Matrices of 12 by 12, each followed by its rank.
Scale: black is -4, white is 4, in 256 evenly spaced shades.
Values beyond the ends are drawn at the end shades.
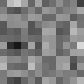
two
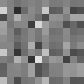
two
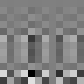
one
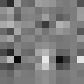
two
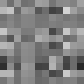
two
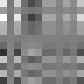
one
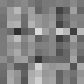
two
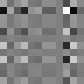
one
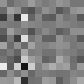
two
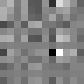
two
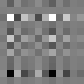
one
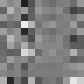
two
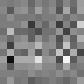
two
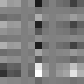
one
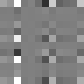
one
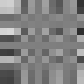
one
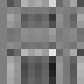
one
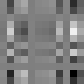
one
